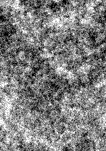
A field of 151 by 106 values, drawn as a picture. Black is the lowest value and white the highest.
The ninth with the highest average is the bottom left. Neither half mirrors the other. The histogram is bell-shaped. There are no regular stripes. No single row or column stands out from its neighbours. The texture is blotchy.
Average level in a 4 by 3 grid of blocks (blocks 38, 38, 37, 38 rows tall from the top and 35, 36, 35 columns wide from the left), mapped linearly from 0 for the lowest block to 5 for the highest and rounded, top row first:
222
021
303
533
